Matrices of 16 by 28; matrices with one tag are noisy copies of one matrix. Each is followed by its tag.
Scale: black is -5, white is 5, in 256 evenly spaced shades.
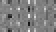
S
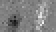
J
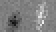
J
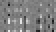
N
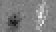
J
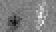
J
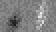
J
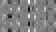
S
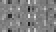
S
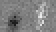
J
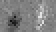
J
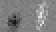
J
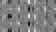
S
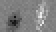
J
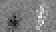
J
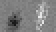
J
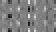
S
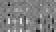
N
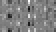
S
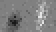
J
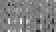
N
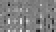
N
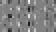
S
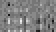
N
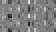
S
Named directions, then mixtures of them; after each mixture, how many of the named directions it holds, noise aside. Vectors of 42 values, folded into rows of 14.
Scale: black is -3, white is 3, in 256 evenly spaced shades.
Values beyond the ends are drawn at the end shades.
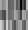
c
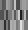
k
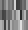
two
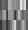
two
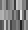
two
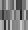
two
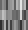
two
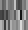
two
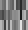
two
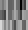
one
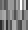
one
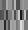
one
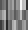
one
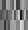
one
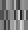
one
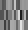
one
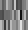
two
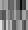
one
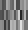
one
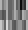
one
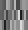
one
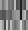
two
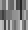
two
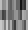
one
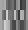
two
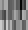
one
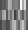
two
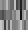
two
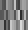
one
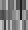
two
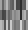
two
